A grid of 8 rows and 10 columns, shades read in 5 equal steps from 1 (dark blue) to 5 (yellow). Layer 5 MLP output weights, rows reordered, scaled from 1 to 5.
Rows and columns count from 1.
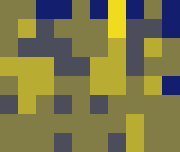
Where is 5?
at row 1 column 7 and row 2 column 7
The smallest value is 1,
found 7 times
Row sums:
22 28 28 32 33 28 31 29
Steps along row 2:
up down up same same up down same down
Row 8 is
3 3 3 2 3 3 2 4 3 3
